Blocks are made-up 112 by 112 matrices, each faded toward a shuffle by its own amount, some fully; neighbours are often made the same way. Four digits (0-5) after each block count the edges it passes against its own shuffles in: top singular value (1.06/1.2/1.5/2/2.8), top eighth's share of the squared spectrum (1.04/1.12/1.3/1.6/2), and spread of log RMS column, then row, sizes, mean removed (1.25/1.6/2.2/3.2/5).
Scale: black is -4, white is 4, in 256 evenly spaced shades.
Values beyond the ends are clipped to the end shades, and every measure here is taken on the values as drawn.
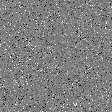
0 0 0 0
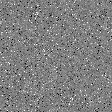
0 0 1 0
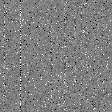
3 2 2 0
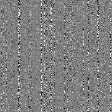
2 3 4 0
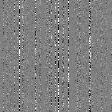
4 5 4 0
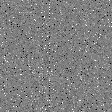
2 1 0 0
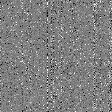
2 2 3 0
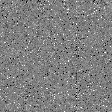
3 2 1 0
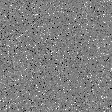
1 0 0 0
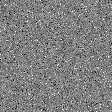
0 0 0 0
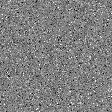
2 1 0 0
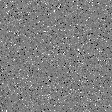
0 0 0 0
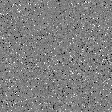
3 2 0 1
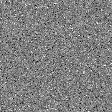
0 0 0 0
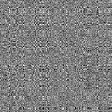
5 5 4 3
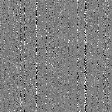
3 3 4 0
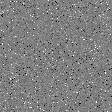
0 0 0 0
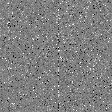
2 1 1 0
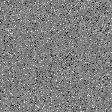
0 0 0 0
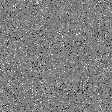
0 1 1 0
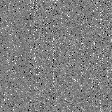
1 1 2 0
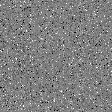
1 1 2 0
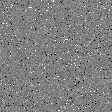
0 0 0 0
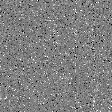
1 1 1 0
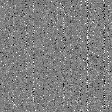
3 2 3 0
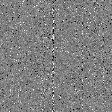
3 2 2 0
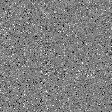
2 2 1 0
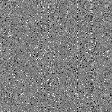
4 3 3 1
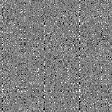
4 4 3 2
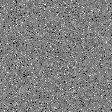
2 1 0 0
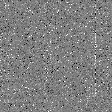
3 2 1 0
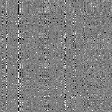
4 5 3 2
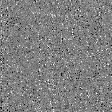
3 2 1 0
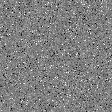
1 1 0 0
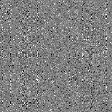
4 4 3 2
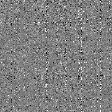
2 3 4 3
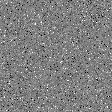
0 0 0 0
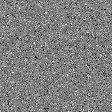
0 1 1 1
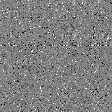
4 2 1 1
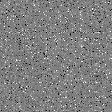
3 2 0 1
